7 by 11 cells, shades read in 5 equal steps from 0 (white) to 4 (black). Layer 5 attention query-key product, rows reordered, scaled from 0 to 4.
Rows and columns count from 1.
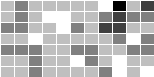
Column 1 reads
1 1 2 1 2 1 1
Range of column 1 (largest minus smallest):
1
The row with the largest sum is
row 5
